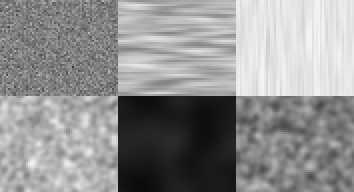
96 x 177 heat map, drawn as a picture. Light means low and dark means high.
It is made of 2 by 3 panels. Panel 1,1: middling, fine-grained. Panel 1,2: low, streaked across. Panel 1,3: very low, streaked downward, faint in contrast. Panel 2,1: low, blotchy. Panel 2,2: very high, smooth, faint in contrast. Panel 2,3: middling, blotchy.
